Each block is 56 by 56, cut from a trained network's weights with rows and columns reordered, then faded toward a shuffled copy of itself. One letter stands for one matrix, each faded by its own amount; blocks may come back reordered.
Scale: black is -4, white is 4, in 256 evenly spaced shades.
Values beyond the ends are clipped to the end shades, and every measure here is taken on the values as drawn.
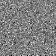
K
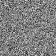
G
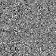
K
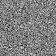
G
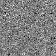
K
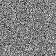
G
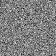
G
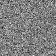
G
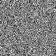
G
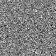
K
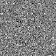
K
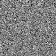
G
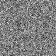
G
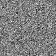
G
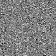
K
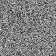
G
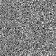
K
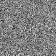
G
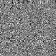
K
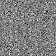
K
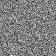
G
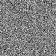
G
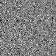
K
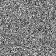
G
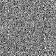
K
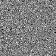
K
